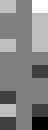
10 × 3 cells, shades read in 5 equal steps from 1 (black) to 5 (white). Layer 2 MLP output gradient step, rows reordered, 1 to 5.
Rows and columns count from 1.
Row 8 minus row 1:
-2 0 -2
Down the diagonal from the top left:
4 3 4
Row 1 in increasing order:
3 4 5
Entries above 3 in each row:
2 1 1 2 0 0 0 0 1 0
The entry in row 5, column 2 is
3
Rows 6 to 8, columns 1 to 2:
3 3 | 3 3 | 2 3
